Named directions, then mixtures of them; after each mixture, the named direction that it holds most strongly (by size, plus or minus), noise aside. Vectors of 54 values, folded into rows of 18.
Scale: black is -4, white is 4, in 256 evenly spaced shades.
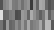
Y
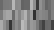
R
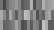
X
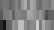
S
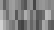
X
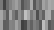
X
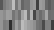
R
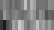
S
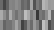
X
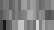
S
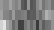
S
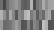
X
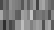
Y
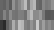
S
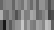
Y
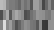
X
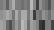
R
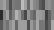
Y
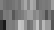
S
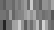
S
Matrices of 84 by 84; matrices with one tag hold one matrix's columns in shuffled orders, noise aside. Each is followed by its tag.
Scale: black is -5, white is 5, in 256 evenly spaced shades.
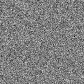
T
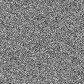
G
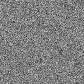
T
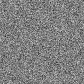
T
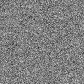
G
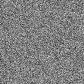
G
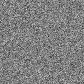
T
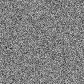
G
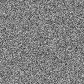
G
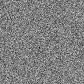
G
